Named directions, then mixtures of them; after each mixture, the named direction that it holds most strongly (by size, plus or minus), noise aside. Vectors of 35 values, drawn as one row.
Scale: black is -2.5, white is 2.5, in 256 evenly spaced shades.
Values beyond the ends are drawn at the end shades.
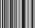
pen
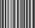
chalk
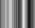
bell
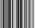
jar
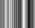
bell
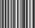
chalk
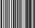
pen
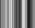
bell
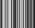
jar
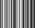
jar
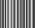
chalk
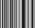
pen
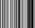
bell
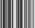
jar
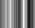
bell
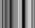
bell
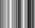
bell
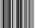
jar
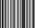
chalk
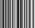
jar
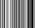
bell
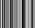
pen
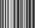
chalk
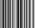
jar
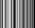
jar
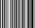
pen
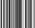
pen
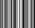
jar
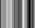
bell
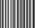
chalk
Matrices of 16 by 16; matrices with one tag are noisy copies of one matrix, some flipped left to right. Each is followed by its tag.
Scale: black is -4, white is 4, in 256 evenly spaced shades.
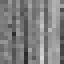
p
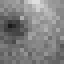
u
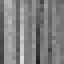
p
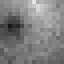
u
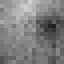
u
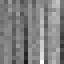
p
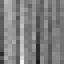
p
